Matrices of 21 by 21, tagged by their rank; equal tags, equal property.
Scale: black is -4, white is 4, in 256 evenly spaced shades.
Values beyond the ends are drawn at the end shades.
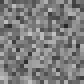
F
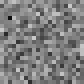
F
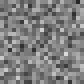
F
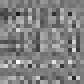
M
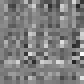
M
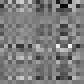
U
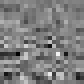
M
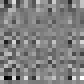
U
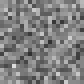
F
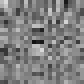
M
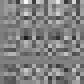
U
